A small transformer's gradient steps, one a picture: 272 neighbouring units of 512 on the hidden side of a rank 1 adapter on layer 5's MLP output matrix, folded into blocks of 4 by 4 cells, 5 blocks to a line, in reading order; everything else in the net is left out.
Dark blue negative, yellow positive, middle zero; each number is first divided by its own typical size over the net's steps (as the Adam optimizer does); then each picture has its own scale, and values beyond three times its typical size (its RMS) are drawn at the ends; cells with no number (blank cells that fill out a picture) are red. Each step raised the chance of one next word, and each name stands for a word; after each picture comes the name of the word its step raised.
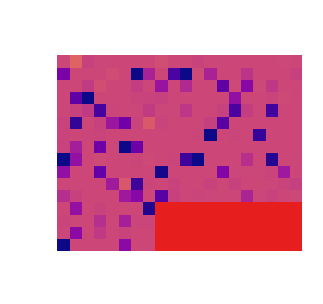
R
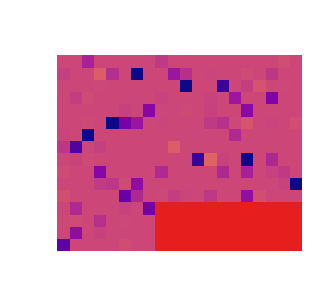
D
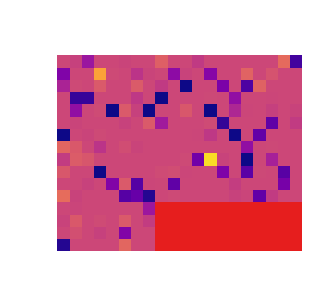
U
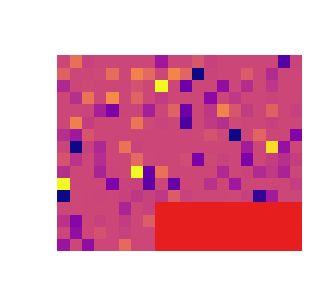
U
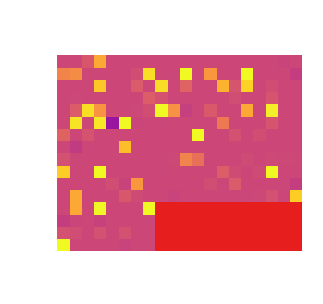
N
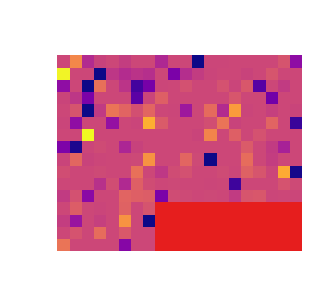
U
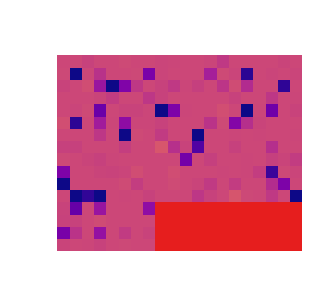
R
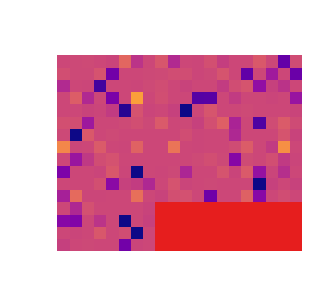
U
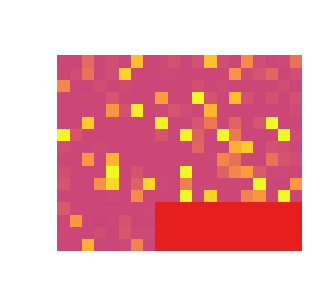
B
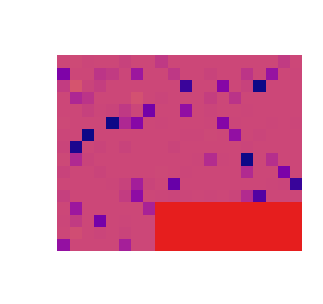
D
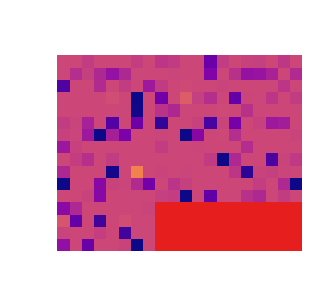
D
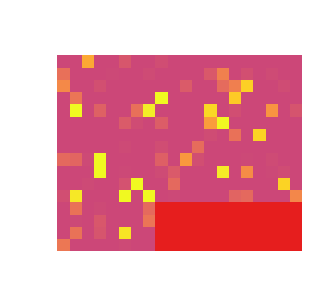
B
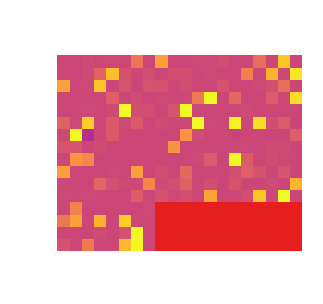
B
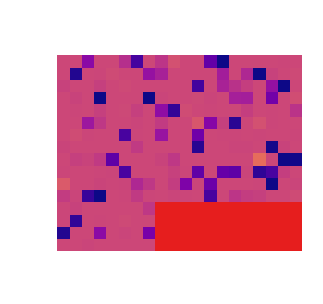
R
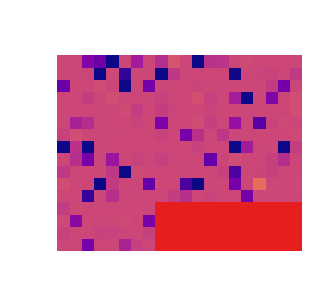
R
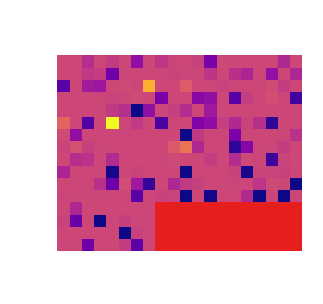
D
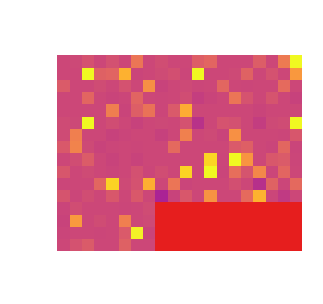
N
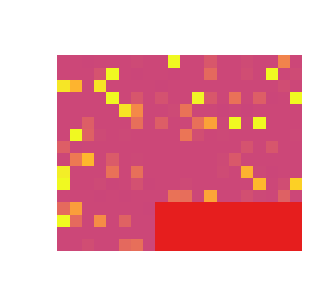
B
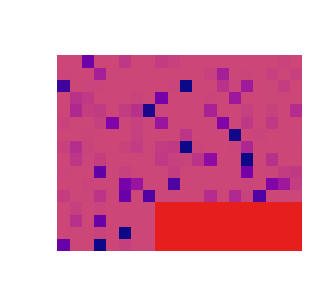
D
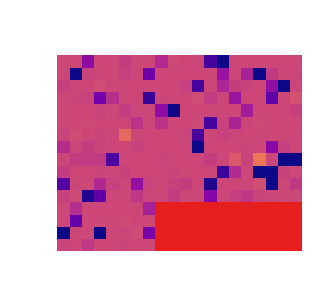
R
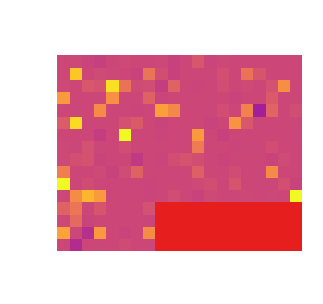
N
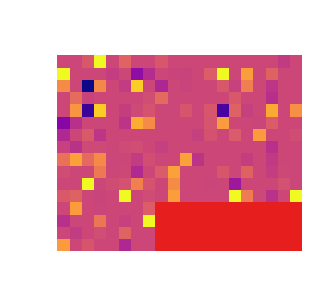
N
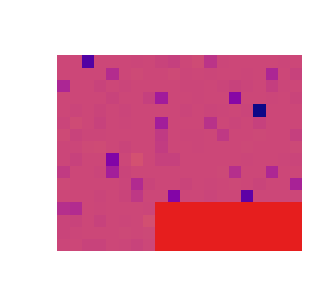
D
